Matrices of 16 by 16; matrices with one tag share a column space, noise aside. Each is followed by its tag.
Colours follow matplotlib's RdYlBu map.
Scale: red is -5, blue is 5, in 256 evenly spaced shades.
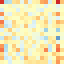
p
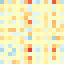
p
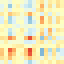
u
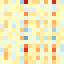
p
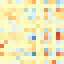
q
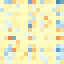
p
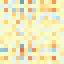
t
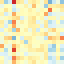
p
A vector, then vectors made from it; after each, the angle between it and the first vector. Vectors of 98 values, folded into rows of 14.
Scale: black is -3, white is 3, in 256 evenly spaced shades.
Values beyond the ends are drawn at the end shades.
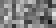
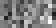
nearly opposite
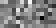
partly aligned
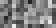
nearly opposite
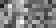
partly aligned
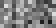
nearly parallel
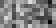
nearly parallel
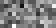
partly opposed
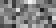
partly aligned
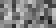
nearly parallel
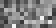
partly opposed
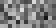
orthogonal
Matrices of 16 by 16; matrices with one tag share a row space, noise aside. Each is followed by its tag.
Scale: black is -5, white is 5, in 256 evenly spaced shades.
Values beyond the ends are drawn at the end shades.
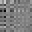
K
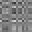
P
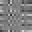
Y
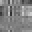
Y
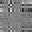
Y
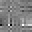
Y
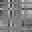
Y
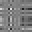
Y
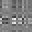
P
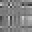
Y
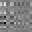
K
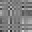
Y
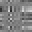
Y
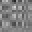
P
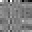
Y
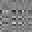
P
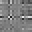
Y
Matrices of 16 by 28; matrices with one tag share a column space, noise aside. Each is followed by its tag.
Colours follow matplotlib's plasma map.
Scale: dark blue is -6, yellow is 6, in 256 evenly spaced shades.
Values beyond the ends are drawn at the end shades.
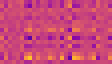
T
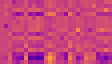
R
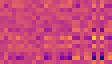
T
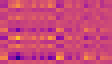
T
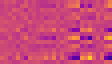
T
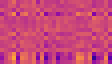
R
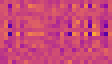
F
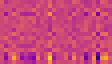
R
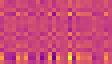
R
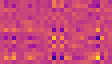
T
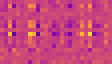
F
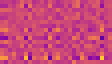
T
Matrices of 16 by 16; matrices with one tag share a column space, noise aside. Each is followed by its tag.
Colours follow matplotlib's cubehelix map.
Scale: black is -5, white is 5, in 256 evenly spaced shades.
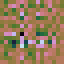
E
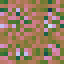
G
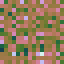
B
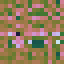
E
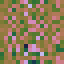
B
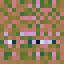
E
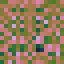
B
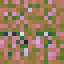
E
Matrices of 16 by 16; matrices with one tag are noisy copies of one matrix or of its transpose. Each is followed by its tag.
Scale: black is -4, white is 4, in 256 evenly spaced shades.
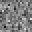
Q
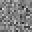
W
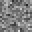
Q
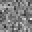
Q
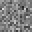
W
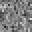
Q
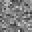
Q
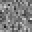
Q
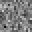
Q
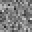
Q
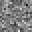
Q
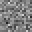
W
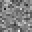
Q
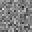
W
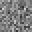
W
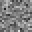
Q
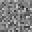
W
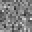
Q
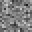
Q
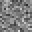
Q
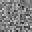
W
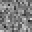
Q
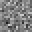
W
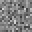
W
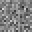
W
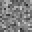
Q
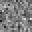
Q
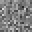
W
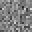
W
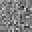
W
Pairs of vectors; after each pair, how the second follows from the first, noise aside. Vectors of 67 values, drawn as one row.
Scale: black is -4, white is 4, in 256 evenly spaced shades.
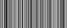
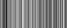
sign-scrambled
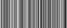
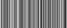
copied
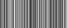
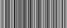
sign-scrambled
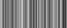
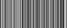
sign-scrambled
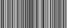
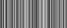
sign-scrambled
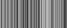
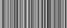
sign-scrambled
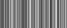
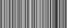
sign-scrambled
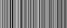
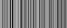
copied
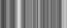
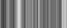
copied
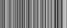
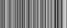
copied
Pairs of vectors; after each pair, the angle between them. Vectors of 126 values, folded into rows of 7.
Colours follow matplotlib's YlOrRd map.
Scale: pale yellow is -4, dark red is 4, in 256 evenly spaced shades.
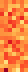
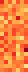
orthogonal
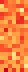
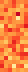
orthogonal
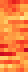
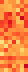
partly opposed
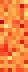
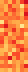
nearly opposite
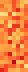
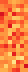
nearly opposite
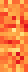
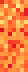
orthogonal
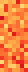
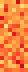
nearly parallel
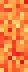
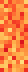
nearly opposite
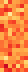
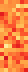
orthogonal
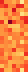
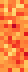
partly opposed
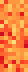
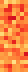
partly opposed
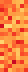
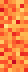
nearly parallel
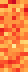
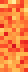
nearly opposite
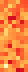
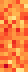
nearly opposite
